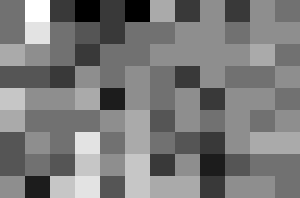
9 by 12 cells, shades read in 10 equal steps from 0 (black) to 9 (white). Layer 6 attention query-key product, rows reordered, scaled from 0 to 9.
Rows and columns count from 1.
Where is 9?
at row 1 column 2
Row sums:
41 53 55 46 54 55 56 48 59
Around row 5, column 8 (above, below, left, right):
2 5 4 2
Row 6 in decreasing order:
6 6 5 5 5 5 4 4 4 4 4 3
